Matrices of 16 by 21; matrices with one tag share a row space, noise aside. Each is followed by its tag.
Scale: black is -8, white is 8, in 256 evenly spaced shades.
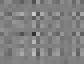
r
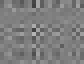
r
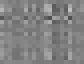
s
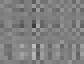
r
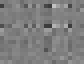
s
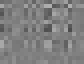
s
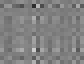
r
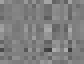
s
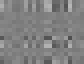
s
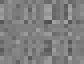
s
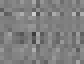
r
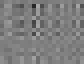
r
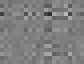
s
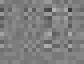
s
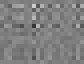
r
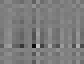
r
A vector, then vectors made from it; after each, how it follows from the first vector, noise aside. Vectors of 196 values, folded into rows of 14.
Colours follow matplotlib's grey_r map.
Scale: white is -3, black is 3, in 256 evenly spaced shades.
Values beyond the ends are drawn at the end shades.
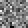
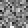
negated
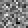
wrapped around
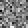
negated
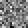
copied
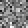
negated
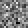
wrapped around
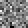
copied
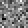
wrapped around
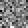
negated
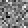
wrapped around
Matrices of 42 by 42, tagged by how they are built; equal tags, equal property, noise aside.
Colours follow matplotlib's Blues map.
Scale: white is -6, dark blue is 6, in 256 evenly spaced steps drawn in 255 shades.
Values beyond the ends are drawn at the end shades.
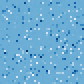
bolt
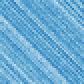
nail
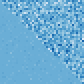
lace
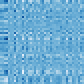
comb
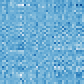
comb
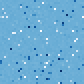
bolt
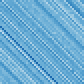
nail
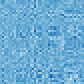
comb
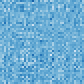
comb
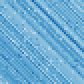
nail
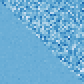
lace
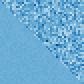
lace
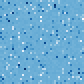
bolt
